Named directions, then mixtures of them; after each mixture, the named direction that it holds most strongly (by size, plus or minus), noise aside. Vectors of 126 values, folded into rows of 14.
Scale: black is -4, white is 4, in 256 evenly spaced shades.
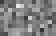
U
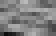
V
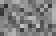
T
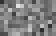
U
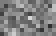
T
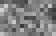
T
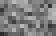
T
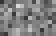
U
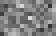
T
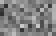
T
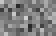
U
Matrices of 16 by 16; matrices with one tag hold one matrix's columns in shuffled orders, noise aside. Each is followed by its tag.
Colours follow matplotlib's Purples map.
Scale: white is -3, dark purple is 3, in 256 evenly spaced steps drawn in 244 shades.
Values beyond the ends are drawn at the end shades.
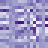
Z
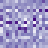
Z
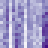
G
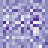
Z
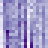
G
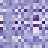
Z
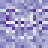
Z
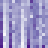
G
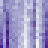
G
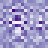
Z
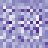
Z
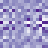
Z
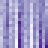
G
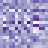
Z
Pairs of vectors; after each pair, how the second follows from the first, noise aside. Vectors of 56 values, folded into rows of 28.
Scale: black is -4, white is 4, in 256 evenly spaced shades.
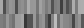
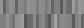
shrunk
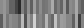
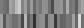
negated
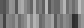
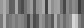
negated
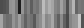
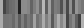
sign-scrambled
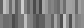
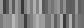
negated
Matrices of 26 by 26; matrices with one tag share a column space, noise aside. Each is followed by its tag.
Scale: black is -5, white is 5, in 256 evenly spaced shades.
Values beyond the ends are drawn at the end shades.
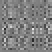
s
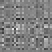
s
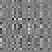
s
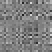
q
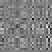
s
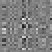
s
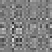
s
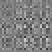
s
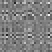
q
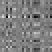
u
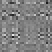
q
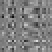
u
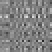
u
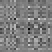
s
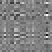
q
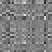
q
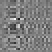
s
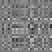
s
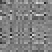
q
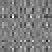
u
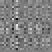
s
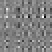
u
